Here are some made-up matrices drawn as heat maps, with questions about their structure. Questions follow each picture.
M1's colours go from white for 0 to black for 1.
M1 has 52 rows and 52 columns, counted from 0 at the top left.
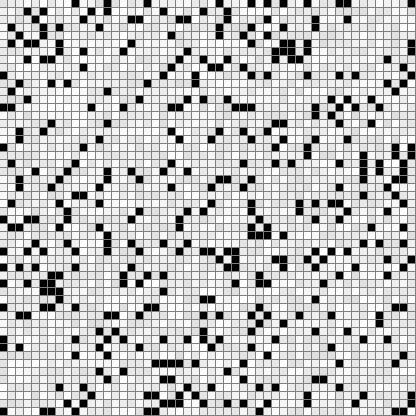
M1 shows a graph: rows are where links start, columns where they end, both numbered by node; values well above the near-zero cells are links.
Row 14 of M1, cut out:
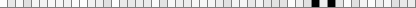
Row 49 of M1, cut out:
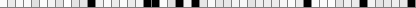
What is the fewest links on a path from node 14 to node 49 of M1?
4
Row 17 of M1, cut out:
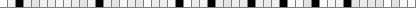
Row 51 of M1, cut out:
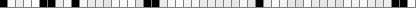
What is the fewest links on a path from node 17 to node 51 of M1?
3
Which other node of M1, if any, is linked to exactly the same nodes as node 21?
node 30
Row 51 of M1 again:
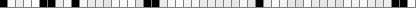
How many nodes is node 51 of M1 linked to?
9
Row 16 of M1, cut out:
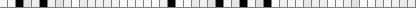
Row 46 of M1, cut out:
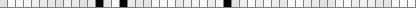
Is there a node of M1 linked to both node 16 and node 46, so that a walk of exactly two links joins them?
no
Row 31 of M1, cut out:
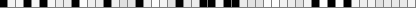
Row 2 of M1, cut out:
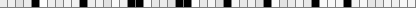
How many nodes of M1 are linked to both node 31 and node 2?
5
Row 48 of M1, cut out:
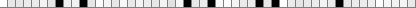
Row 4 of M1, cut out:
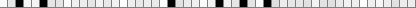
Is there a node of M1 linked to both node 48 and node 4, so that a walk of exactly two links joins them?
no
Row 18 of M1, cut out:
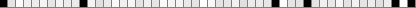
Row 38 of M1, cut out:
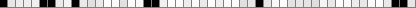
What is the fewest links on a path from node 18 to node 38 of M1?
1
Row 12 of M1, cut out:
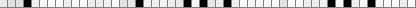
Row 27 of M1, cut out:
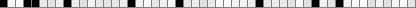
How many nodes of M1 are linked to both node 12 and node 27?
1
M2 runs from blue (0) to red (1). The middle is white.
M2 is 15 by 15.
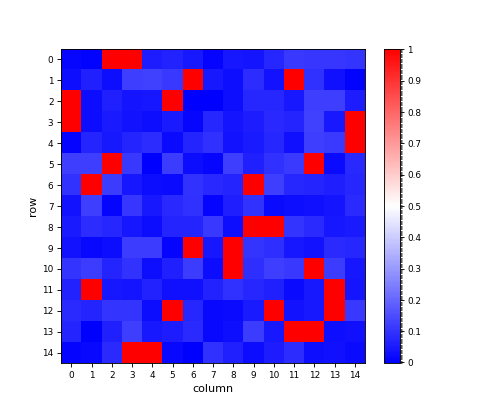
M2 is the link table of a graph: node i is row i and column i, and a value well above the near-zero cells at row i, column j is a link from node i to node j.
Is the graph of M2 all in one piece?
no
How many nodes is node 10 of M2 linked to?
2
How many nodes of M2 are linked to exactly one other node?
1
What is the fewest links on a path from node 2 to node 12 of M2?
2
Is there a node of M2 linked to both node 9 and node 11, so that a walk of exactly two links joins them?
no
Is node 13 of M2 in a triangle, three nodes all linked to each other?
no
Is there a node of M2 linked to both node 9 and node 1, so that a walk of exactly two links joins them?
yes
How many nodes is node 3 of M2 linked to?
2
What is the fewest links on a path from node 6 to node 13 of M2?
3
